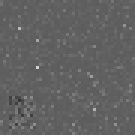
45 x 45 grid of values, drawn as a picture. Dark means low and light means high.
The bottom left is the roughest part. No overall slope runs across the table. No single row or column stands out from its neighbours. Neither half mirrors the other. In the bottom left lies a patch that is rougher than the rest. There are no regular stripes. The values are skewed, with a long tail toward high values.
